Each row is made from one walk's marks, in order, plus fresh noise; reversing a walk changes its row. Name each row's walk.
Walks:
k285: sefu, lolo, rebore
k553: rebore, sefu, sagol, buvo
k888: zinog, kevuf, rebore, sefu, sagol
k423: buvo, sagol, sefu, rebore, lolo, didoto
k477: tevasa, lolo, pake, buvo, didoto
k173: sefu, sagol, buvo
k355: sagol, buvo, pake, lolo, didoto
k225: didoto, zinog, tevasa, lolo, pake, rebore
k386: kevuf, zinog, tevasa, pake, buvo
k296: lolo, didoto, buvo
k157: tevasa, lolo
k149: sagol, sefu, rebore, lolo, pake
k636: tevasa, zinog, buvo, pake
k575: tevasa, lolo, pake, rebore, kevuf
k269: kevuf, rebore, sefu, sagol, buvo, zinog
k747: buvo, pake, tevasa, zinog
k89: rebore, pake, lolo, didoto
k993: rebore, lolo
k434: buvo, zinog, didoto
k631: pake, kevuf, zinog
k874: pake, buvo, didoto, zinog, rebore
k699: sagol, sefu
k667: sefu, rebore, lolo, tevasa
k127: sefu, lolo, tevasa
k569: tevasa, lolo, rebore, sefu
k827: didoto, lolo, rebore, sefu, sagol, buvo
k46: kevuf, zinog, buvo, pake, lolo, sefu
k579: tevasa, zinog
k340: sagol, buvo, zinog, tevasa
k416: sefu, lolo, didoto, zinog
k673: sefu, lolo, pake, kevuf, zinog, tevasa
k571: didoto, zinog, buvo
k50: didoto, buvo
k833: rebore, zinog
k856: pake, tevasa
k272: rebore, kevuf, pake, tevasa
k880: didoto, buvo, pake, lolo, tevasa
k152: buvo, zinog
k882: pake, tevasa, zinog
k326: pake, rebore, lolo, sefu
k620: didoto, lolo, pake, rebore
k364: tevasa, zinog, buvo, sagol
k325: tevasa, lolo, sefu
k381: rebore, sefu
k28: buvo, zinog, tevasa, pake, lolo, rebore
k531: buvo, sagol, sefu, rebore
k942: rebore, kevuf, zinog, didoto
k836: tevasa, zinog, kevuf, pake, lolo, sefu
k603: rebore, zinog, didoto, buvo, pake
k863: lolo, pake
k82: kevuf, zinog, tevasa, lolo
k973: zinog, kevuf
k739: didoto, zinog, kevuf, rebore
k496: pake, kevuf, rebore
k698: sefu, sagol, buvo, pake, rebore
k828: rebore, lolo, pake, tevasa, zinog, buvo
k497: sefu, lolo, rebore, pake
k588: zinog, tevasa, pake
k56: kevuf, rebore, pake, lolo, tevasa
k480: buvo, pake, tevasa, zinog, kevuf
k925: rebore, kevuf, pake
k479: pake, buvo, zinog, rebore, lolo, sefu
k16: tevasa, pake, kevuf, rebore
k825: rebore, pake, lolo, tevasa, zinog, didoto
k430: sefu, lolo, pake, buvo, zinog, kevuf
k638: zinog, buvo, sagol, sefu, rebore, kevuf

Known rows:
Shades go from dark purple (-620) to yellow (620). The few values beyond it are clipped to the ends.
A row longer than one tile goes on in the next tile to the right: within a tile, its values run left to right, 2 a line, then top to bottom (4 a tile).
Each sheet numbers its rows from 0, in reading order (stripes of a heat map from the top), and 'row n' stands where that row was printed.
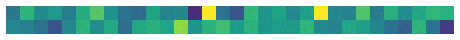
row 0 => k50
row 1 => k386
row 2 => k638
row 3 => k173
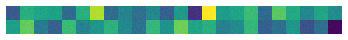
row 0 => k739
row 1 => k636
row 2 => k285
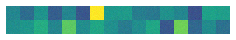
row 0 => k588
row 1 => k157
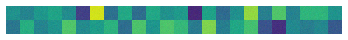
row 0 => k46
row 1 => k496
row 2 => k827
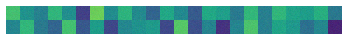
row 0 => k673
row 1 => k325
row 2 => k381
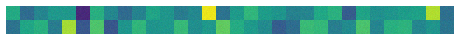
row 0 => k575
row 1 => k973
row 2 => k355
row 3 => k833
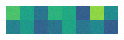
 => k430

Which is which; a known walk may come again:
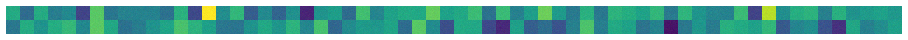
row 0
k631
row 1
k28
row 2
k856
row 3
k531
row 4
k416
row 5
k381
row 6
k479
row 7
k296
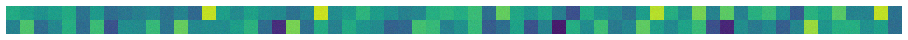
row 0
k89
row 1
k579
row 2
k225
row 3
k355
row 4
k285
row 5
k340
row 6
k827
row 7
k269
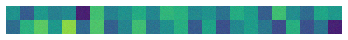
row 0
k16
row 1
k993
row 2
k127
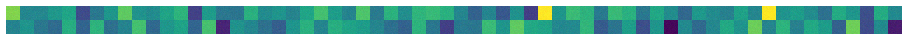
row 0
k863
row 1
k326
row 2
k50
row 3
k173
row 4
k636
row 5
k497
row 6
k152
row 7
k569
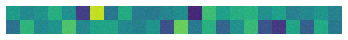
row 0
k46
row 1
k477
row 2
k620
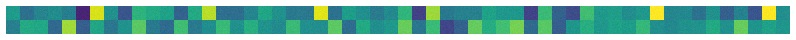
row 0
k836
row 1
k739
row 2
k973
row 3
k828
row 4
k272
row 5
k638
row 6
k588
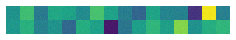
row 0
k698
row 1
k386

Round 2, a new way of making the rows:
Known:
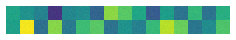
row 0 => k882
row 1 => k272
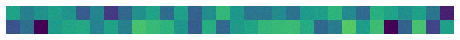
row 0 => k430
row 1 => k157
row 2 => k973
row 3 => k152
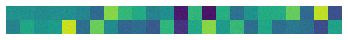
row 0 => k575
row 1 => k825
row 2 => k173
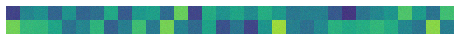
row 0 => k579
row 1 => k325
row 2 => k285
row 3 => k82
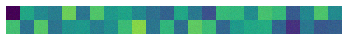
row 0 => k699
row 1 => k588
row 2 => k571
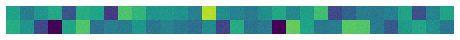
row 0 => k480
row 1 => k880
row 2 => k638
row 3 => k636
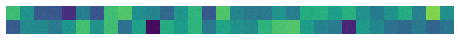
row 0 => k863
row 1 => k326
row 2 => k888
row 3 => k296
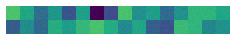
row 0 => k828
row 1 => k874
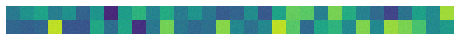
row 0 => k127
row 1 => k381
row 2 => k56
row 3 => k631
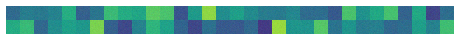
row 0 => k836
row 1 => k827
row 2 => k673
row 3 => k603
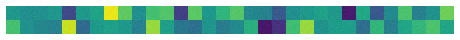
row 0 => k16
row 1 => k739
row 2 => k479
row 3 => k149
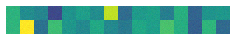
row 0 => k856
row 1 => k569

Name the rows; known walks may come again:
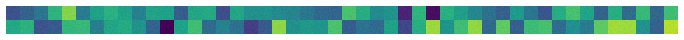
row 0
k46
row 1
k480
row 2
k497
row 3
k825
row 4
k588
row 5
k925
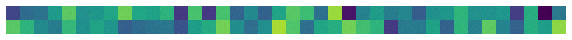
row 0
k386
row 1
k89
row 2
k56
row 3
k364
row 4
k833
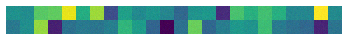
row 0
k423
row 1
k747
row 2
k50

